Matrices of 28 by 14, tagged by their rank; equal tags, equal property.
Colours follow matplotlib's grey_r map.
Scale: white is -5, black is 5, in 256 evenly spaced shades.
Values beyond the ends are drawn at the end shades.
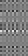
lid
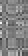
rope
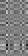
lid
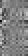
rope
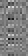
rope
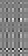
lid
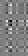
lid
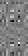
rope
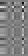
lid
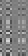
lid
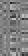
rope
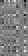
rope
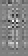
rope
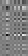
lid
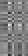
lid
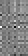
rope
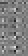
rope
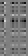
lid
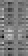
rope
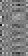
rope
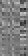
rope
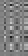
lid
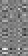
rope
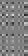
lid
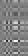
lid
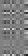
lid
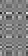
lid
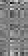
rope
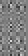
rope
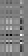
lid
